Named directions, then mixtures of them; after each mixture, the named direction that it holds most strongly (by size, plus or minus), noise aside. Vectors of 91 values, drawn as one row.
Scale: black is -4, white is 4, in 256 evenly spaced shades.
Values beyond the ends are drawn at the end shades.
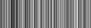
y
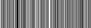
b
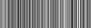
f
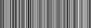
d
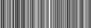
b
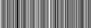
b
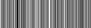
b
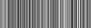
f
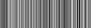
f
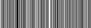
b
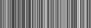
f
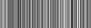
f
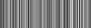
d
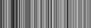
y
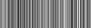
f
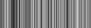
y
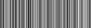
d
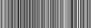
f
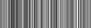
y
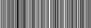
b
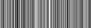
b
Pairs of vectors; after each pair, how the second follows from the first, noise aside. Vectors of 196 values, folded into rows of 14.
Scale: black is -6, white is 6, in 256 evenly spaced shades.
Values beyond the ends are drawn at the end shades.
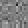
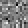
scaled up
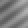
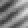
scaled up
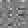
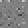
partly zeroed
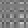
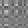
reversed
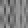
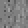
partly zeroed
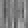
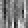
scaled up
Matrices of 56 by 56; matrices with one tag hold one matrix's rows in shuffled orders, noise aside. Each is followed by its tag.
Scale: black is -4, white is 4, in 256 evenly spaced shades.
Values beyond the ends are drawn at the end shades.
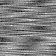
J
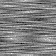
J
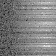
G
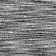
J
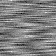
J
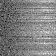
G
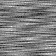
J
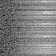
G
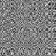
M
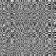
M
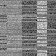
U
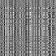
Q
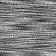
J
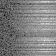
G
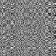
M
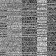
U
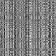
Q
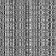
Q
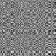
M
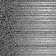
G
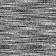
J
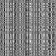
Q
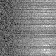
G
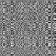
M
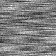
J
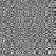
M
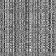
Q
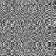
M
